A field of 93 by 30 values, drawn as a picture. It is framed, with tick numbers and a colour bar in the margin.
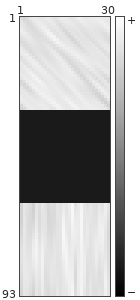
It is made of 3 by 1 panels. Panel 1,1: very high, slanting down to the right, faint in contrast. Panel 2,1: very low, flat. Panel 3,1: very high, streaked downward, faint in contrast.
